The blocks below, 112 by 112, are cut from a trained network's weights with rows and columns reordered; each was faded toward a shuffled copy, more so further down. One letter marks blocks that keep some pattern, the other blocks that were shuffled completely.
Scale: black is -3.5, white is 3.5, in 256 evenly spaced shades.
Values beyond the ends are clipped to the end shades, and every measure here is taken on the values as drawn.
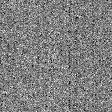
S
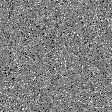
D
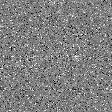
S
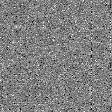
S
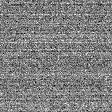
S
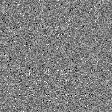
S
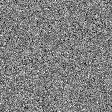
D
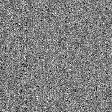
S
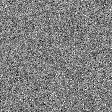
D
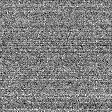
S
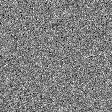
D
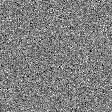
D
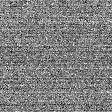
S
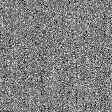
S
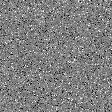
D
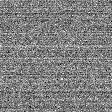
S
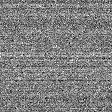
S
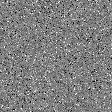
D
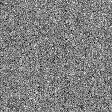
S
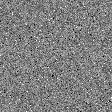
D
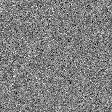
D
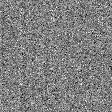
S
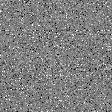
S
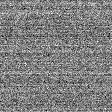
S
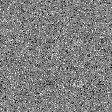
S
